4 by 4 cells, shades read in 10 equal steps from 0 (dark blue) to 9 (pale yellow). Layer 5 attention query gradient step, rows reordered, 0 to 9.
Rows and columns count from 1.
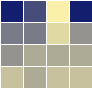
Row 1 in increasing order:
0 0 2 9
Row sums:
11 21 23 27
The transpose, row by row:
0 4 5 7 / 2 4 6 6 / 9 8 6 7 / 0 5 6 7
